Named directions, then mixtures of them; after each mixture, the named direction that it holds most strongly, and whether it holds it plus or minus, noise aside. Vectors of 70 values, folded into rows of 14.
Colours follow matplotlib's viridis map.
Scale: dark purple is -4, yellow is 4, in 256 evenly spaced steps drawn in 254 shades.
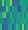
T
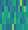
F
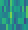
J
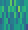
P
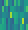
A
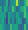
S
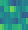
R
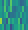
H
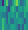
S, plus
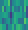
J, minus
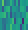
A, minus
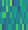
T, plus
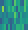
P, plus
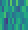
S, plus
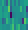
A, minus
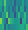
P, minus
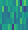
F, minus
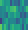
R, plus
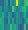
S, plus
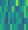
S, plus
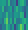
S, minus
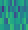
P, minus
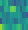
R, plus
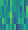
J, plus
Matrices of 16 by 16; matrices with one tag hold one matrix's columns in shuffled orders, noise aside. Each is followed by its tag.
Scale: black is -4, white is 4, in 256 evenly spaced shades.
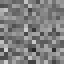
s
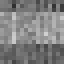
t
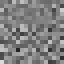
s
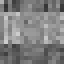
t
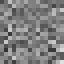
s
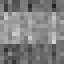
t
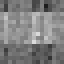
t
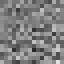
s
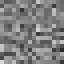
s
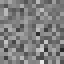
s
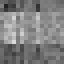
t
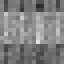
t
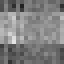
t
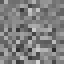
s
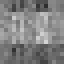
t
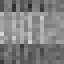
t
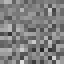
s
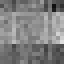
t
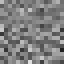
s
